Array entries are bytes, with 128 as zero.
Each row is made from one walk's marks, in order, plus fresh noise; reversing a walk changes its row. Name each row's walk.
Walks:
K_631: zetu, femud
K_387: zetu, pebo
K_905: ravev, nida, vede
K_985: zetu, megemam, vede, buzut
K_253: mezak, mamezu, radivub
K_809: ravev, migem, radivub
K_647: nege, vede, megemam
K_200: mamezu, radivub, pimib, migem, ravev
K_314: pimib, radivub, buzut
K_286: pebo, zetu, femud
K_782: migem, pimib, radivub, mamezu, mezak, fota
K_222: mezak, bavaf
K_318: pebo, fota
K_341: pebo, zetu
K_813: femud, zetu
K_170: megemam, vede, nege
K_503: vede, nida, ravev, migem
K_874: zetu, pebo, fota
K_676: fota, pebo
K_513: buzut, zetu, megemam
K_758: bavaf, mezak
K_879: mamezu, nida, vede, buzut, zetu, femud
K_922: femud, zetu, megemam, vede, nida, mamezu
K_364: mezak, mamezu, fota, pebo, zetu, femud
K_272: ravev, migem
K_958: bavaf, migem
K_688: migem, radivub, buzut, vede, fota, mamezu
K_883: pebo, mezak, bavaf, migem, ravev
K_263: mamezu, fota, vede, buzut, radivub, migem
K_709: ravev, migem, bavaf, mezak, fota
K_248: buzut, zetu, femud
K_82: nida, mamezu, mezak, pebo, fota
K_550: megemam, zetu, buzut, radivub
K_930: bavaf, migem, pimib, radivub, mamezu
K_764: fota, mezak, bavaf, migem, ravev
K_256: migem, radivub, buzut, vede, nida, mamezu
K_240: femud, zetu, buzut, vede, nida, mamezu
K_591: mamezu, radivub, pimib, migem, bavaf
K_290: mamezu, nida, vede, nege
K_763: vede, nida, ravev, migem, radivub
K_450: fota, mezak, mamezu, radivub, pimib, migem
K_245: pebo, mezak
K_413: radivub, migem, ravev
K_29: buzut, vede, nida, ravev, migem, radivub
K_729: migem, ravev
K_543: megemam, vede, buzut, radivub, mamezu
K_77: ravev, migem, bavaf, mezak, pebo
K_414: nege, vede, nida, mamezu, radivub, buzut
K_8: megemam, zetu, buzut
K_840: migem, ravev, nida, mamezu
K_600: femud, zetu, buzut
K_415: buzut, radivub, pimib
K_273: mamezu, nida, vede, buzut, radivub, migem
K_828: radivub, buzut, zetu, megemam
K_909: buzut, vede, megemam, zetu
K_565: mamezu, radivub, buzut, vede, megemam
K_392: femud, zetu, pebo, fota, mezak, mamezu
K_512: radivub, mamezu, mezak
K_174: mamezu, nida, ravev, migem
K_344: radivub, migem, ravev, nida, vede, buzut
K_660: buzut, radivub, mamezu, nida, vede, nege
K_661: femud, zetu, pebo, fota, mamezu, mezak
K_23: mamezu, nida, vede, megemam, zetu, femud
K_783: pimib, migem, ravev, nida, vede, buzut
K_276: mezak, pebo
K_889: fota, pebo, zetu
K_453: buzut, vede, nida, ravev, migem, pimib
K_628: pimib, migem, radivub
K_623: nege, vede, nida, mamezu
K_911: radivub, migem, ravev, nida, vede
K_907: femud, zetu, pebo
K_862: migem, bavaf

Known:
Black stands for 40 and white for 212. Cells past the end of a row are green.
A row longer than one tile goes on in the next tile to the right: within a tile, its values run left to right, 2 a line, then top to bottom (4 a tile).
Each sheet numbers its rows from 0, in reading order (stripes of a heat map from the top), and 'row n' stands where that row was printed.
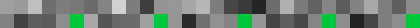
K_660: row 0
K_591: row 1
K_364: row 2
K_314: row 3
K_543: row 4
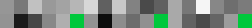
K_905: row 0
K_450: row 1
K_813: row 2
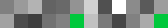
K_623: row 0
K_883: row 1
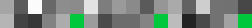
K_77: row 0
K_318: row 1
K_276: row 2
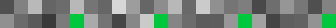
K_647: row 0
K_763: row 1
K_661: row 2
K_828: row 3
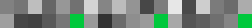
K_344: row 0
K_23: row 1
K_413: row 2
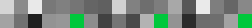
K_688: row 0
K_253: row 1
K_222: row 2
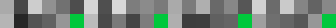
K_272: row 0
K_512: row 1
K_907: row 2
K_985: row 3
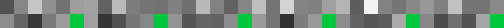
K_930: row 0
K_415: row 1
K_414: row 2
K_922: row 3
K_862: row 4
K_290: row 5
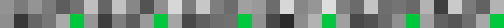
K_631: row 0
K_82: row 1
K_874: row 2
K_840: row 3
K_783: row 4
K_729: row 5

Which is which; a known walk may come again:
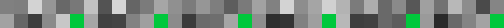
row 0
K_29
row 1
K_709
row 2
K_631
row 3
K_911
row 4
K_907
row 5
K_879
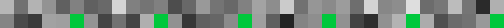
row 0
K_392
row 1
K_253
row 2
K_513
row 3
K_256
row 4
K_840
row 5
K_200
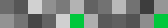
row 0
K_809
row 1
K_565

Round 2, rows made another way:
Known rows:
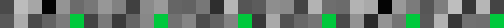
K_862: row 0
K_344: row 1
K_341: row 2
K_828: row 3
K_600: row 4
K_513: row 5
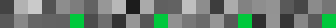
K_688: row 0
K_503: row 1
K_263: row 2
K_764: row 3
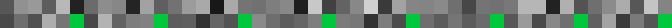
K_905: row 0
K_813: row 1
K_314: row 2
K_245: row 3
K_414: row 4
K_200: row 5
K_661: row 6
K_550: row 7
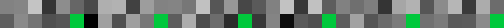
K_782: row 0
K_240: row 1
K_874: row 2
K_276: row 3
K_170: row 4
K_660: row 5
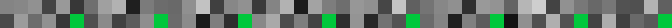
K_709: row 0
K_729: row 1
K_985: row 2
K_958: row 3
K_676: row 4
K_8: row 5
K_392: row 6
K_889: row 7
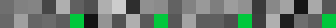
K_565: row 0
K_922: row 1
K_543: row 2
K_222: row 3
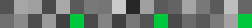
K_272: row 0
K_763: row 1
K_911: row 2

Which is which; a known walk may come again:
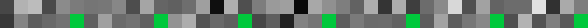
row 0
K_256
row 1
K_565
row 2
K_758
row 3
K_783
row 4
K_318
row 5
K_29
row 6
K_647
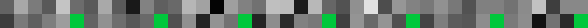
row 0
K_911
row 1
K_591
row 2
K_600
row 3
K_907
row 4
K_623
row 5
K_413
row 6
K_985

